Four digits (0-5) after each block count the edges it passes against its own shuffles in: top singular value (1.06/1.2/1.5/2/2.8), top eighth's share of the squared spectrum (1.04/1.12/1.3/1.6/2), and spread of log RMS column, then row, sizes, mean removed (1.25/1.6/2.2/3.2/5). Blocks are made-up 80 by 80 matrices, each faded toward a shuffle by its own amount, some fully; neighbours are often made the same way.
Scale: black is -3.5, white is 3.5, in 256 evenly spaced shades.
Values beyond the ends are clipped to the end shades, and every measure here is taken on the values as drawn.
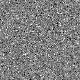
2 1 0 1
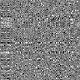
4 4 2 2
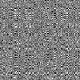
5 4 3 3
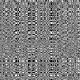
5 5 4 4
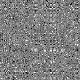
4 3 2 2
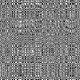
5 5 3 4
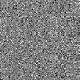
4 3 2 2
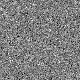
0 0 0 0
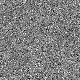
0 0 0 0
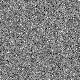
0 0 0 0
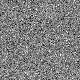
0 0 0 0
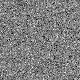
0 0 0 0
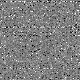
3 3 0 2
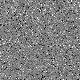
1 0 0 0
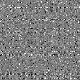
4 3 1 3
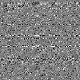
4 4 1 3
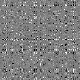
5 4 3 3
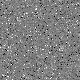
2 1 0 0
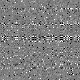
4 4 2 3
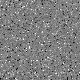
2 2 0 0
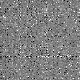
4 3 1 2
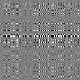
5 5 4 4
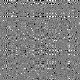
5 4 2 3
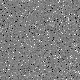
2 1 1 0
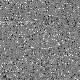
2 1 0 0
